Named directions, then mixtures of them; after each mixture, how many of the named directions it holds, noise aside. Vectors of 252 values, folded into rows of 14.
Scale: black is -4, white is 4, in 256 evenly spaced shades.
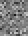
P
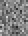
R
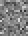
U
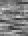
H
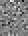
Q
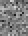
three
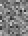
three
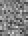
three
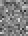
one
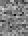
three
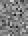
three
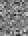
one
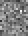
three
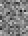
three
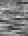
one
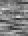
one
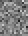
three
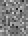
two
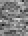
three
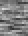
one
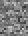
two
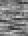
one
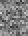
three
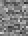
two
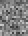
three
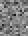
three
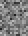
two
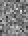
two
